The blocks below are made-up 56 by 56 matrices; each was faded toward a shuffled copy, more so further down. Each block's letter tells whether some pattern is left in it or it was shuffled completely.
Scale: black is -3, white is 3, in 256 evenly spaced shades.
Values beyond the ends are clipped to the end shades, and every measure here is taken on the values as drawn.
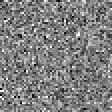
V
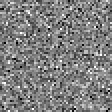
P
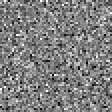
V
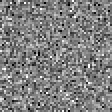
P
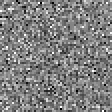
P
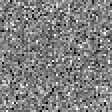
P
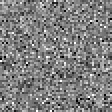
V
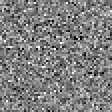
V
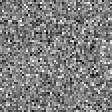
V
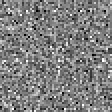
V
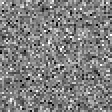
P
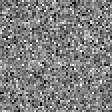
P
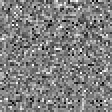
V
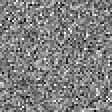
P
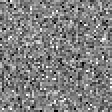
P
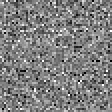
V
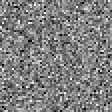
P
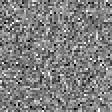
P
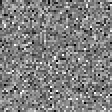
P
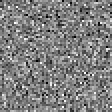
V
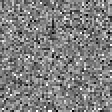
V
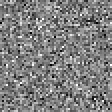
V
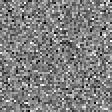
P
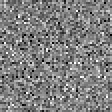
V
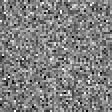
P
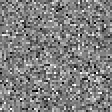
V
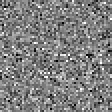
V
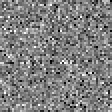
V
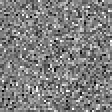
P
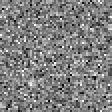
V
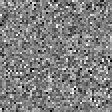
V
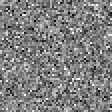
P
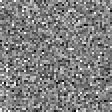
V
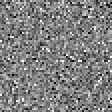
V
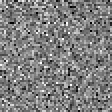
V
